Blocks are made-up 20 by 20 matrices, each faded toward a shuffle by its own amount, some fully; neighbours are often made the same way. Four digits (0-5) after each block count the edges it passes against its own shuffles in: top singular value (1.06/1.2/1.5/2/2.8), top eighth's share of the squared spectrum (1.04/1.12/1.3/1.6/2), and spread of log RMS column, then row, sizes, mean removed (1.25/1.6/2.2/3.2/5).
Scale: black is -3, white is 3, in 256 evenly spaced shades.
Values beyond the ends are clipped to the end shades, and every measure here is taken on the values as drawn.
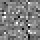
2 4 0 0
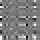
4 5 2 2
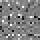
2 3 0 2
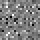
2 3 0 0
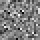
0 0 0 0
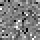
0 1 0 0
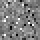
0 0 0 0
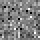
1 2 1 0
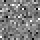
0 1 0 1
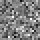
0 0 0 0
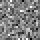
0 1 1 0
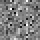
1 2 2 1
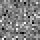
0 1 0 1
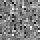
0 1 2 0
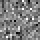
0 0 0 0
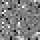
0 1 1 0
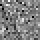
1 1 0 0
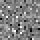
0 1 0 0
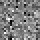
2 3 2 0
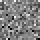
0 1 0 0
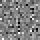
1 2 2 0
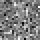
0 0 0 0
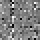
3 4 2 0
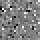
1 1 0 0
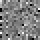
2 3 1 0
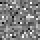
1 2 0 1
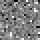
0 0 0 1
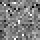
0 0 0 0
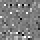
2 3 0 1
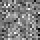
2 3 0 0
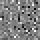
1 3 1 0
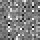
2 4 2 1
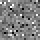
0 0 0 0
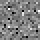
1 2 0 0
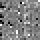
2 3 1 0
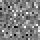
2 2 0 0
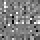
3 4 0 1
